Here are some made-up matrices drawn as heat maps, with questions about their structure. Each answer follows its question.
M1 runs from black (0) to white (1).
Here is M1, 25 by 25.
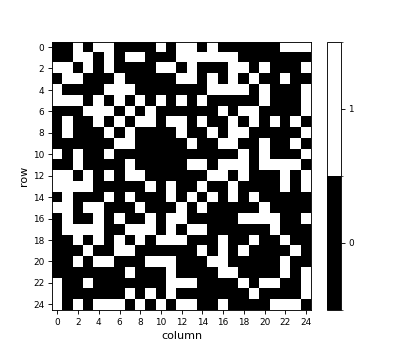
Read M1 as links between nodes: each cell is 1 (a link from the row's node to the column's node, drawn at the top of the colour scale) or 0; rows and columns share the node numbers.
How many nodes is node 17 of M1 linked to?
11
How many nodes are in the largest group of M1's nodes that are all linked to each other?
5
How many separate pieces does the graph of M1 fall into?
1
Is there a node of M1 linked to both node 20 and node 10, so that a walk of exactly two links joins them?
yes
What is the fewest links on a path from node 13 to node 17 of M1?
1
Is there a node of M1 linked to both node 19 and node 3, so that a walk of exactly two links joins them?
yes
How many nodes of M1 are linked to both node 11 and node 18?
3
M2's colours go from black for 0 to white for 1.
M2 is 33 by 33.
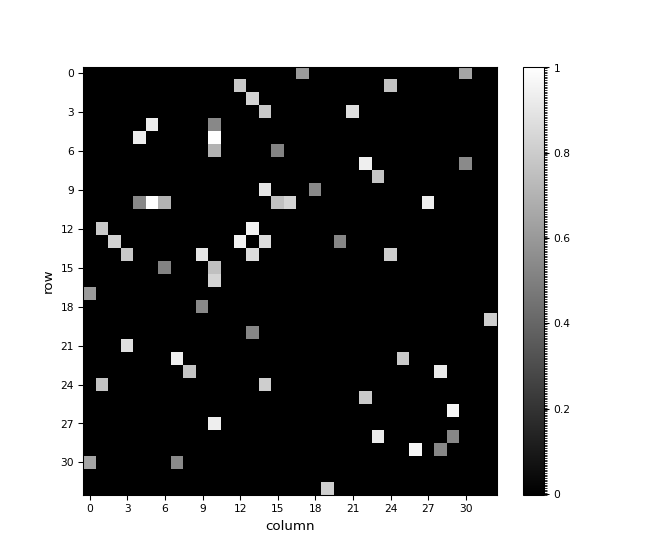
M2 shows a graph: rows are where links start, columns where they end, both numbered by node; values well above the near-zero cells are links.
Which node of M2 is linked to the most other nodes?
node 10
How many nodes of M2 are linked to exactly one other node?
12
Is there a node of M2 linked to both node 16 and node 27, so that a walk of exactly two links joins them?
yes
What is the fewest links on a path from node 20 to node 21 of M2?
4
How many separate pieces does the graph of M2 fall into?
7
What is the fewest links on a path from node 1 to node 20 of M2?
3
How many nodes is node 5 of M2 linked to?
2
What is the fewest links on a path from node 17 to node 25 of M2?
5
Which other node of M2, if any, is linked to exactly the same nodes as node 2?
node 20
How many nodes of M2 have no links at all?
2
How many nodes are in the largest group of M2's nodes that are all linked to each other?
3
